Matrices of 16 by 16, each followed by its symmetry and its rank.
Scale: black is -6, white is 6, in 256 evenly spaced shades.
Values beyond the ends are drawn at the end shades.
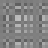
symmetric, rank one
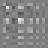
symmetric, rank two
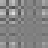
symmetric, rank one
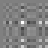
symmetric, rank one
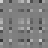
symmetric, rank one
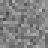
neither, full rank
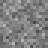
neither, full rank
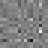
antisymmetric, rank two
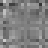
antisymmetric, rank two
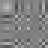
symmetric, rank two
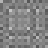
symmetric, rank two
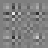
symmetric, rank two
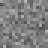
neither, full rank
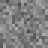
neither, full rank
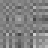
symmetric, rank two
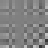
symmetric, rank one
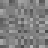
antisymmetric, rank two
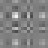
symmetric, rank one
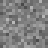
neither, full rank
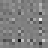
antisymmetric, rank two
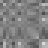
symmetric, rank two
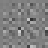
antisymmetric, rank two
